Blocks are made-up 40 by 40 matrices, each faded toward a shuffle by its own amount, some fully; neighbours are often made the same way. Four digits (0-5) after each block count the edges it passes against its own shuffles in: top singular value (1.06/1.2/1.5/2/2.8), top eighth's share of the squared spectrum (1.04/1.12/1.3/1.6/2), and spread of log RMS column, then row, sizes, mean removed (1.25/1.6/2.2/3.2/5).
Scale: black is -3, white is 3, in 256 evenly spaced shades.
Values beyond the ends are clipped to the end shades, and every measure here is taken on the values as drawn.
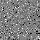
2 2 0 1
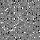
3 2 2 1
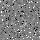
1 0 0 0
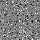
2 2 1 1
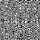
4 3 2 2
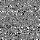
2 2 0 2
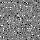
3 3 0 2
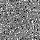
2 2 0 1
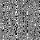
1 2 3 0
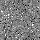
0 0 0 0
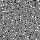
0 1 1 0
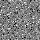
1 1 1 0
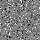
0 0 0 0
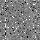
2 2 1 0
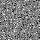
1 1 0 0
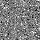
0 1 1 0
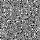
1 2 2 0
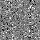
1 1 1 0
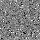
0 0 0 0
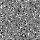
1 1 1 0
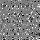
3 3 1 2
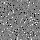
0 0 0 0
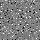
2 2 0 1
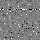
3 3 0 1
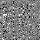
2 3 2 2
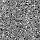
0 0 0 0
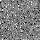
1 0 0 0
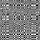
5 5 3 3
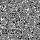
2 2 0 0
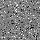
0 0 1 0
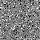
0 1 0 0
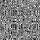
3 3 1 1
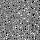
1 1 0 0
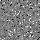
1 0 0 0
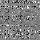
1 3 2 3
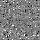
1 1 0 0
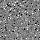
1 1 0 0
